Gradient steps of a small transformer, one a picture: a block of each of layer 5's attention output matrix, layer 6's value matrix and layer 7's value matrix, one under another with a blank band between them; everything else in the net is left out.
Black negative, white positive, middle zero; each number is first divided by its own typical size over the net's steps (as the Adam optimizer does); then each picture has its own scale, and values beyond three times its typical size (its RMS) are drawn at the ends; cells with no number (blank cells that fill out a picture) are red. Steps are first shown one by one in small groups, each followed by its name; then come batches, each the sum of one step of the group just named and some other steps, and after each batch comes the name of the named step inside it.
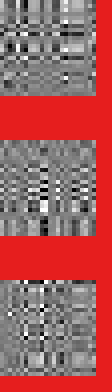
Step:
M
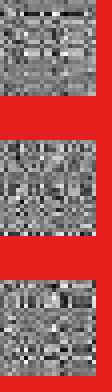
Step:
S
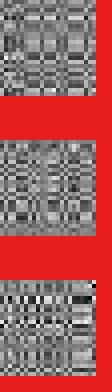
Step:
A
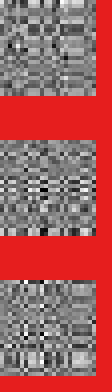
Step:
M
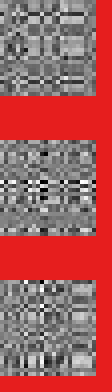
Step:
M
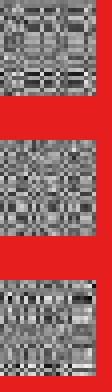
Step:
A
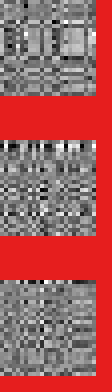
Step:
M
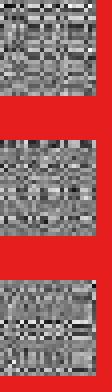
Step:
A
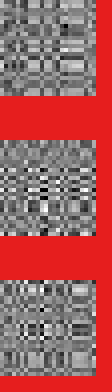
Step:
M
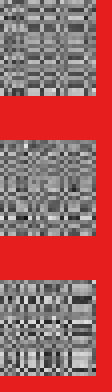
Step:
A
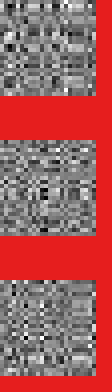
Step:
M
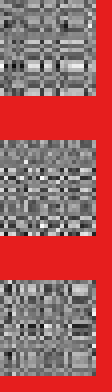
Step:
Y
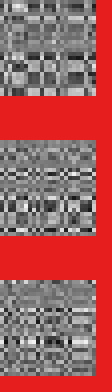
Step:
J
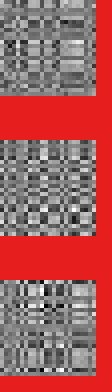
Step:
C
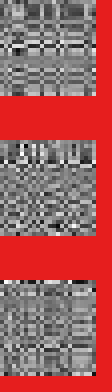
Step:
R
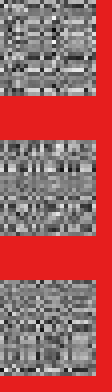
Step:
J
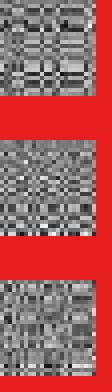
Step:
Y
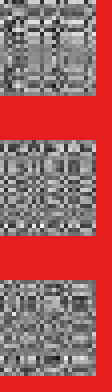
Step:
Y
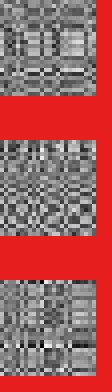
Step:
C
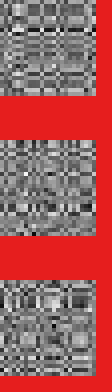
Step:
J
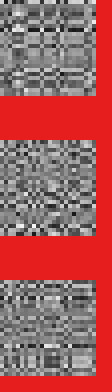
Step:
R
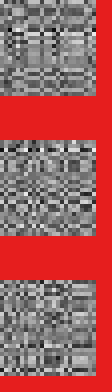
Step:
C
